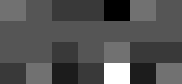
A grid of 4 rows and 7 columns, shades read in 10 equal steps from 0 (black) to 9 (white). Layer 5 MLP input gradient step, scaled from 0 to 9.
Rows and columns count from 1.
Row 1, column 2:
3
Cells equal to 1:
2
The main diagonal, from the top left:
4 3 2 2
